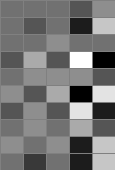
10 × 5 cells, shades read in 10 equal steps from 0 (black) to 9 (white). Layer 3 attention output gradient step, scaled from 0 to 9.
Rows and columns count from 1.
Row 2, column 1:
4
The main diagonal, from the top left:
4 3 5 9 3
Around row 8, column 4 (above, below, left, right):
8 1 4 3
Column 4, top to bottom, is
3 1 4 9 5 0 8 6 1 1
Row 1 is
4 4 4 3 5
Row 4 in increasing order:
0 3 3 6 9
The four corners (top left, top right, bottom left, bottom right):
4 5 4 7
